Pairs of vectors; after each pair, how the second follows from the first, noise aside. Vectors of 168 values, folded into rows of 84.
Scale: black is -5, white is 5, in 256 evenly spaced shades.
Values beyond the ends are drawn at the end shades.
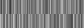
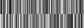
scaled up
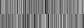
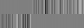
partly zeroed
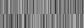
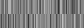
reversed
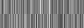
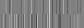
partly zeroed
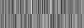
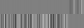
partly zeroed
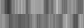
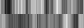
scaled up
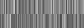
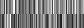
scaled up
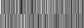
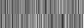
reversed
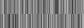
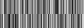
scaled up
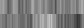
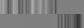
partly zeroed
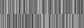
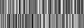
scaled up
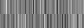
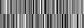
scaled up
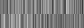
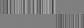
partly zeroed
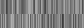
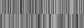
reversed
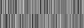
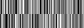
scaled up
